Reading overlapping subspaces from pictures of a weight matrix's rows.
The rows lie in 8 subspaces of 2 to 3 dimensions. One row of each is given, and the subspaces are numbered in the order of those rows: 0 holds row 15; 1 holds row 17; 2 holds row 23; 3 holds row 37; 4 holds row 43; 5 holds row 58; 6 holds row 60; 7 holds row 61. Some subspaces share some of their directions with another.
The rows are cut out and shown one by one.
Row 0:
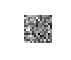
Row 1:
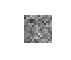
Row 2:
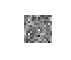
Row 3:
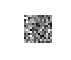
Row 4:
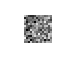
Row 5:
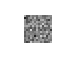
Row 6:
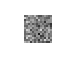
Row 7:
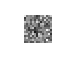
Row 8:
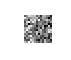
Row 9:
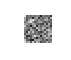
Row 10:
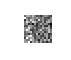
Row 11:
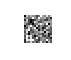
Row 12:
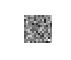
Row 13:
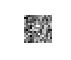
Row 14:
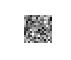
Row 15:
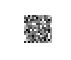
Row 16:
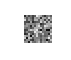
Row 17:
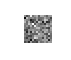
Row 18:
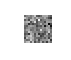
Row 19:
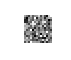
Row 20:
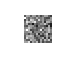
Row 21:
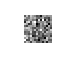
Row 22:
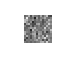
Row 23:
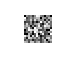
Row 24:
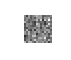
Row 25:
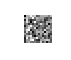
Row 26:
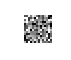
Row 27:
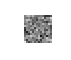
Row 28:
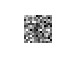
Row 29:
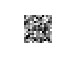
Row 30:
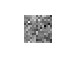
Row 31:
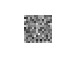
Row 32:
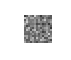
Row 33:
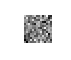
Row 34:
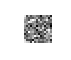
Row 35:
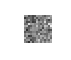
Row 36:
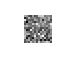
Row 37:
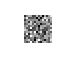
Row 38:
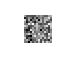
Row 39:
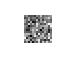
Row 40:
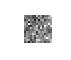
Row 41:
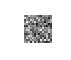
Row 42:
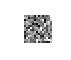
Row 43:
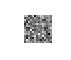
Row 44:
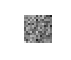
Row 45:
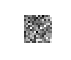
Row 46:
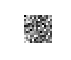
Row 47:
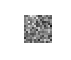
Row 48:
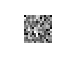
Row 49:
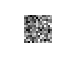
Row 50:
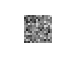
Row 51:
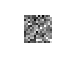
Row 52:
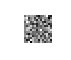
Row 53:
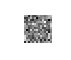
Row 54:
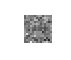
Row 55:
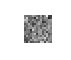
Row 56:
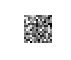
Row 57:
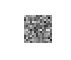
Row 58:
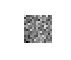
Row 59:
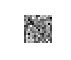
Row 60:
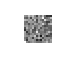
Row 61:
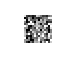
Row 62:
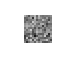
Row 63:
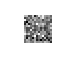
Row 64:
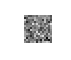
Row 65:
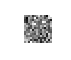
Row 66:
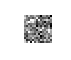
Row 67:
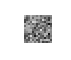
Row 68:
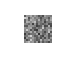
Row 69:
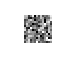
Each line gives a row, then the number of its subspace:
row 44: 6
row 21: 0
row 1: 1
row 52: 0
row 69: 4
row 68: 3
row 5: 5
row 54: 3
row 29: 3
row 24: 0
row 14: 7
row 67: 5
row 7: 2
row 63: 4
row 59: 7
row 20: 1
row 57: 2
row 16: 2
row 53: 0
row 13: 3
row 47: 1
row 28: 2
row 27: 6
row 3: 3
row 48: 2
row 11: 7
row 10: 1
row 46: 5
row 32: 4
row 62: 5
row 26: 0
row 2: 7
